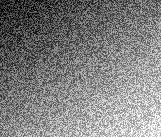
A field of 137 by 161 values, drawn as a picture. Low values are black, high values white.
Slope: up to the bottom right. Mirror symmetry: none. Ninth with the highest average: bottom right. Ninth with the lowest average: top left. Stripes: none. Grain: fine.
